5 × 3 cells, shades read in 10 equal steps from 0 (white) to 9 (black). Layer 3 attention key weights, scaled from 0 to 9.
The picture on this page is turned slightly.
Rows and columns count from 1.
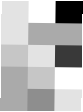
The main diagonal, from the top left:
1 3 7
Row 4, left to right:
3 2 0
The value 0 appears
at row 1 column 2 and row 4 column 3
